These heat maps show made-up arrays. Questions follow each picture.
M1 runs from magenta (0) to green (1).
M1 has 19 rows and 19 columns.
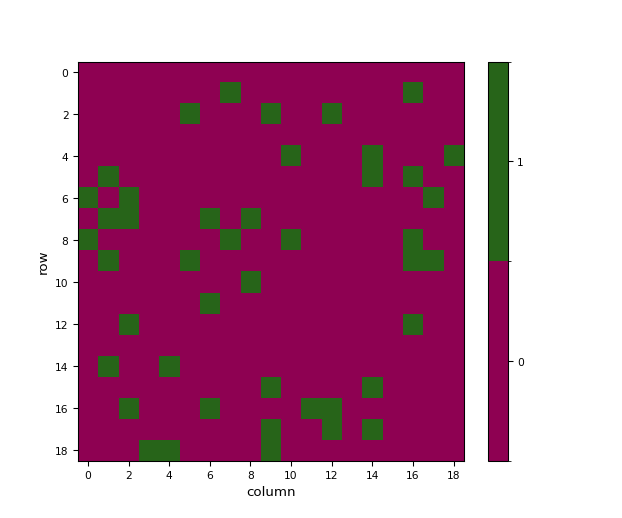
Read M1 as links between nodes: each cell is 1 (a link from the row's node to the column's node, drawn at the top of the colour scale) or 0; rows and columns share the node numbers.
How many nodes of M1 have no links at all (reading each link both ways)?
1
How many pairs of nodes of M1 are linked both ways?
8
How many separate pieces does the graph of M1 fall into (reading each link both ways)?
2
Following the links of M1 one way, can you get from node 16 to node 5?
yes
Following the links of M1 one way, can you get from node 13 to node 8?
no
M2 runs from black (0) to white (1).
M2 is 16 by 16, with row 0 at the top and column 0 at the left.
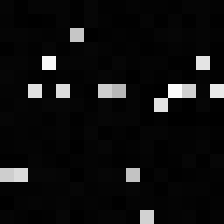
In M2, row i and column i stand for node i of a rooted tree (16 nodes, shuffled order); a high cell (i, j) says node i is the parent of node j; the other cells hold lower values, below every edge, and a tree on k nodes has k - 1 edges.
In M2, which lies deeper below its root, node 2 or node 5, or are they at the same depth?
node 5
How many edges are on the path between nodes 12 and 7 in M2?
2
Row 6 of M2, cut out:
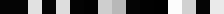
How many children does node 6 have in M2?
7
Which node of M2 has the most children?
6
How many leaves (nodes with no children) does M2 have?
10
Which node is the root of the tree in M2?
6
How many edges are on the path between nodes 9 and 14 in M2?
4
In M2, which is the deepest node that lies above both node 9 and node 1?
12
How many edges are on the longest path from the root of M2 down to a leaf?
2
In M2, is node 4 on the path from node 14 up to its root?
yes
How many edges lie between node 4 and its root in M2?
1
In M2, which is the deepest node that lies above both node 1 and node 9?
12
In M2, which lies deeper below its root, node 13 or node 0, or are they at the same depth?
node 0
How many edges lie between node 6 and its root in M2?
0
